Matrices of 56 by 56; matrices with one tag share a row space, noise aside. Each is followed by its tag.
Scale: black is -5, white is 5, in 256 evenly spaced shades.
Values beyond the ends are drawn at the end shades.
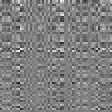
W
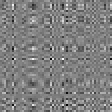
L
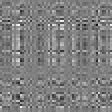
W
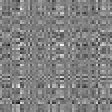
W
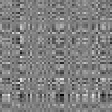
W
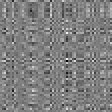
L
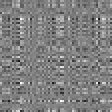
W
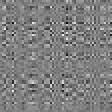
L
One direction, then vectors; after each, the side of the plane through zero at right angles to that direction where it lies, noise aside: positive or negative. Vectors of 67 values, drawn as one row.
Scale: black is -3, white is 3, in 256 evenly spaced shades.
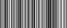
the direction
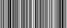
negative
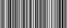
negative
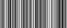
negative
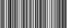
negative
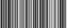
negative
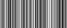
negative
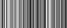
negative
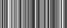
positive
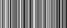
negative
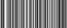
negative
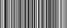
positive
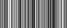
positive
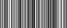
positive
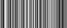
negative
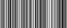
negative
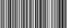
negative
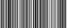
negative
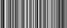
negative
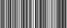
negative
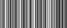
negative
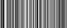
negative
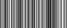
positive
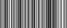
positive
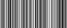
negative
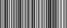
positive
